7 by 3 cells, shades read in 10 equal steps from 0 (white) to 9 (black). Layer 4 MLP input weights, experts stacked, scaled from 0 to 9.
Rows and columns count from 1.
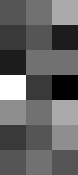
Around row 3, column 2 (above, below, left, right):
6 7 8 5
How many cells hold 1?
0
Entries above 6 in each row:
0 2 1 2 0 1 0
